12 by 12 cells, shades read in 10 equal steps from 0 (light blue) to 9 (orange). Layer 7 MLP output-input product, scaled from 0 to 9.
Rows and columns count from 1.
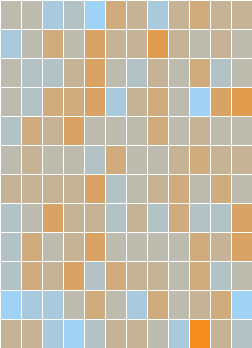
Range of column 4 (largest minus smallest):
6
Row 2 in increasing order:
1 3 3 3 3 4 4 4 4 5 6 7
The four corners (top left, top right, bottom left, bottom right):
3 4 4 2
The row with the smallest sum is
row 11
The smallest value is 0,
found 5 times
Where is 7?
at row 2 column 8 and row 4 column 12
